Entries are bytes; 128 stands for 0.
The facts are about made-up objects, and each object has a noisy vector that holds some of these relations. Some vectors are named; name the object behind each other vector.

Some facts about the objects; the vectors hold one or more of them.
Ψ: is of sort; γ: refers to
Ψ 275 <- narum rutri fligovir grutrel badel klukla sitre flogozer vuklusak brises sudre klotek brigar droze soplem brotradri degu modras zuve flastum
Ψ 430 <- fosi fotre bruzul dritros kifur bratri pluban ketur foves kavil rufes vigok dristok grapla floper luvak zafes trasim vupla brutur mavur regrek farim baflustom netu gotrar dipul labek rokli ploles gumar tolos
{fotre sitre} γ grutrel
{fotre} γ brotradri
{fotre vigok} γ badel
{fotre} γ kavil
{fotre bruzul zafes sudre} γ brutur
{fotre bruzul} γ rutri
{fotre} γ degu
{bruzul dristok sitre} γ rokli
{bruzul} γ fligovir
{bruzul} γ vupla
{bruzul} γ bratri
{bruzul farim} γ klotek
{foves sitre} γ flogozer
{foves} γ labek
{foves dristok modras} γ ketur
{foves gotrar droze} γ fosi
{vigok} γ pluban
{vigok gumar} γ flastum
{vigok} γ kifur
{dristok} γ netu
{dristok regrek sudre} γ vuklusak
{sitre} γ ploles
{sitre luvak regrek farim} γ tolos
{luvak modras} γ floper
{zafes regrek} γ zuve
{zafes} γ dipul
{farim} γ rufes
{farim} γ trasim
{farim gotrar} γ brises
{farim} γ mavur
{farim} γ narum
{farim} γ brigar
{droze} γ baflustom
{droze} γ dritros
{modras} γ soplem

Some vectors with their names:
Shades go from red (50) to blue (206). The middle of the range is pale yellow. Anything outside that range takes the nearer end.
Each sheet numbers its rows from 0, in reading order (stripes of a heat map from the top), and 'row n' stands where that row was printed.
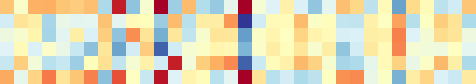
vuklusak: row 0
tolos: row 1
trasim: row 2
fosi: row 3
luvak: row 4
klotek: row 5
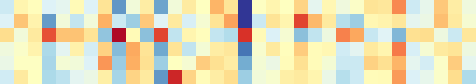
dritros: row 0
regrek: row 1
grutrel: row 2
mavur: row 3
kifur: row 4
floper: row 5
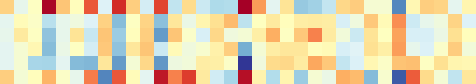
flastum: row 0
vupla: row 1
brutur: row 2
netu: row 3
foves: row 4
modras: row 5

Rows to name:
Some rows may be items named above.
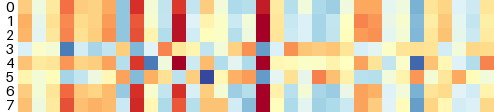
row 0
klukla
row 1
klotek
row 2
klotek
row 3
dristok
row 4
sudre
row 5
farim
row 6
klukla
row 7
badel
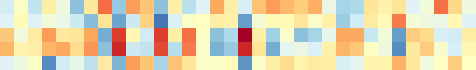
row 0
gumar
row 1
fosi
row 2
soplem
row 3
zuve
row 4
ketur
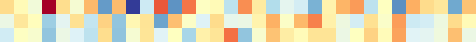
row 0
droze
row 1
brutur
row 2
rokli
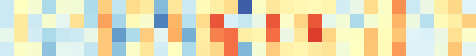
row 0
ploles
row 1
fotre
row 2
bruzul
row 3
rokli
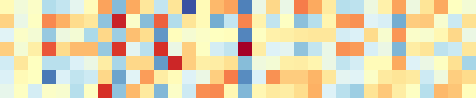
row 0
farim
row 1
flogozer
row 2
labek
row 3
rutri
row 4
floper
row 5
dristok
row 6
vigok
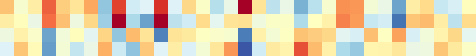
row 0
fligovir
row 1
sitre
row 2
dipul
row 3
regrek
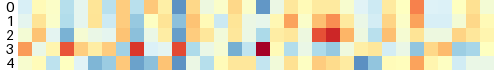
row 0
kavil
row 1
brutur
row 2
zafes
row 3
brises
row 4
gotrar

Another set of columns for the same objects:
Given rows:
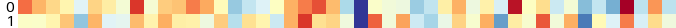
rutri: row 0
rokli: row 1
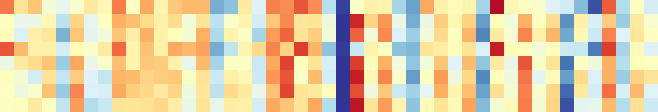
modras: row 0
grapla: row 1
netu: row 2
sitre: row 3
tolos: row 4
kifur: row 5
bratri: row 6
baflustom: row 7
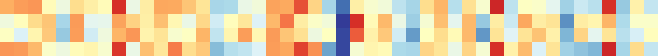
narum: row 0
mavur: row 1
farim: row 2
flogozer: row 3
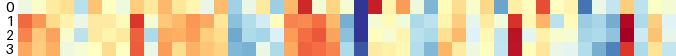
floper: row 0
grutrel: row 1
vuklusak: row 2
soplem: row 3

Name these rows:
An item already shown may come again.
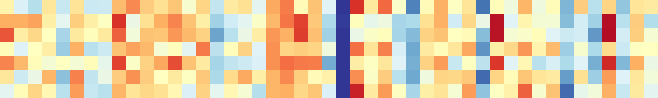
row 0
gumar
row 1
klotek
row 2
sudre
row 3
foves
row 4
flastum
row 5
bruzul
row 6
fosi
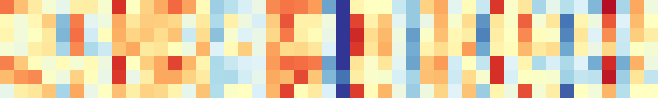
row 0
badel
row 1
brutur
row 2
dipul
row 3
gotrar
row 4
flastum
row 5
brises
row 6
tolos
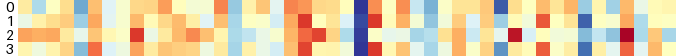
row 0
dristok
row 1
tolos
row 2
klotek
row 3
brutur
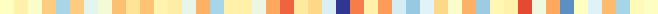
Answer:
ploles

